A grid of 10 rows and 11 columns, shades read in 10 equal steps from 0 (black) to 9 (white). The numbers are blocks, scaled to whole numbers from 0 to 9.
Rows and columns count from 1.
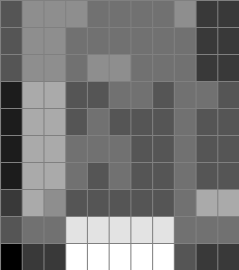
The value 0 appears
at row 10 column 1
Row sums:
43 41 43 41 39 41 40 44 63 56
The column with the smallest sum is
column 1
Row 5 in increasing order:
1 3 3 3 3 3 3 4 4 6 6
